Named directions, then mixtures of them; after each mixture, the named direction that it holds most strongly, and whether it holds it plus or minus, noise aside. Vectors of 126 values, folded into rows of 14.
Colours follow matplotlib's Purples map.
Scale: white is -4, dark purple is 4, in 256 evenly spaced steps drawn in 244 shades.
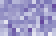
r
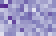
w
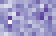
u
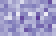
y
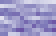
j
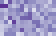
w, plus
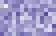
y, minus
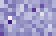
w, minus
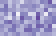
y, plus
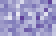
y, plus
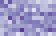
w, plus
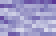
j, minus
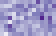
u, plus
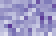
r, plus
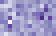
u, plus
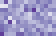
w, minus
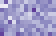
w, minus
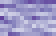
j, minus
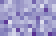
r, minus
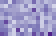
r, minus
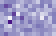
u, minus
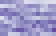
j, plus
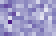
u, minus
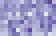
r, plus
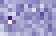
u, plus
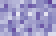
y, plus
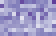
y, minus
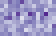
y, minus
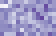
w, minus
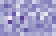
y, plus
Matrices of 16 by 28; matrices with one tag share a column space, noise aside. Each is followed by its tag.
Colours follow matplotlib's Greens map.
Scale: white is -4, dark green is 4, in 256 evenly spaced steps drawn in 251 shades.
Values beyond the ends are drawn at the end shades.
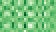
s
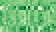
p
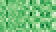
s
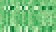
p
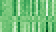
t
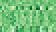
p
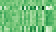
p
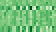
p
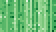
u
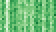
u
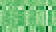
p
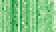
u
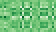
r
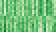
t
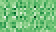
r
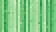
u
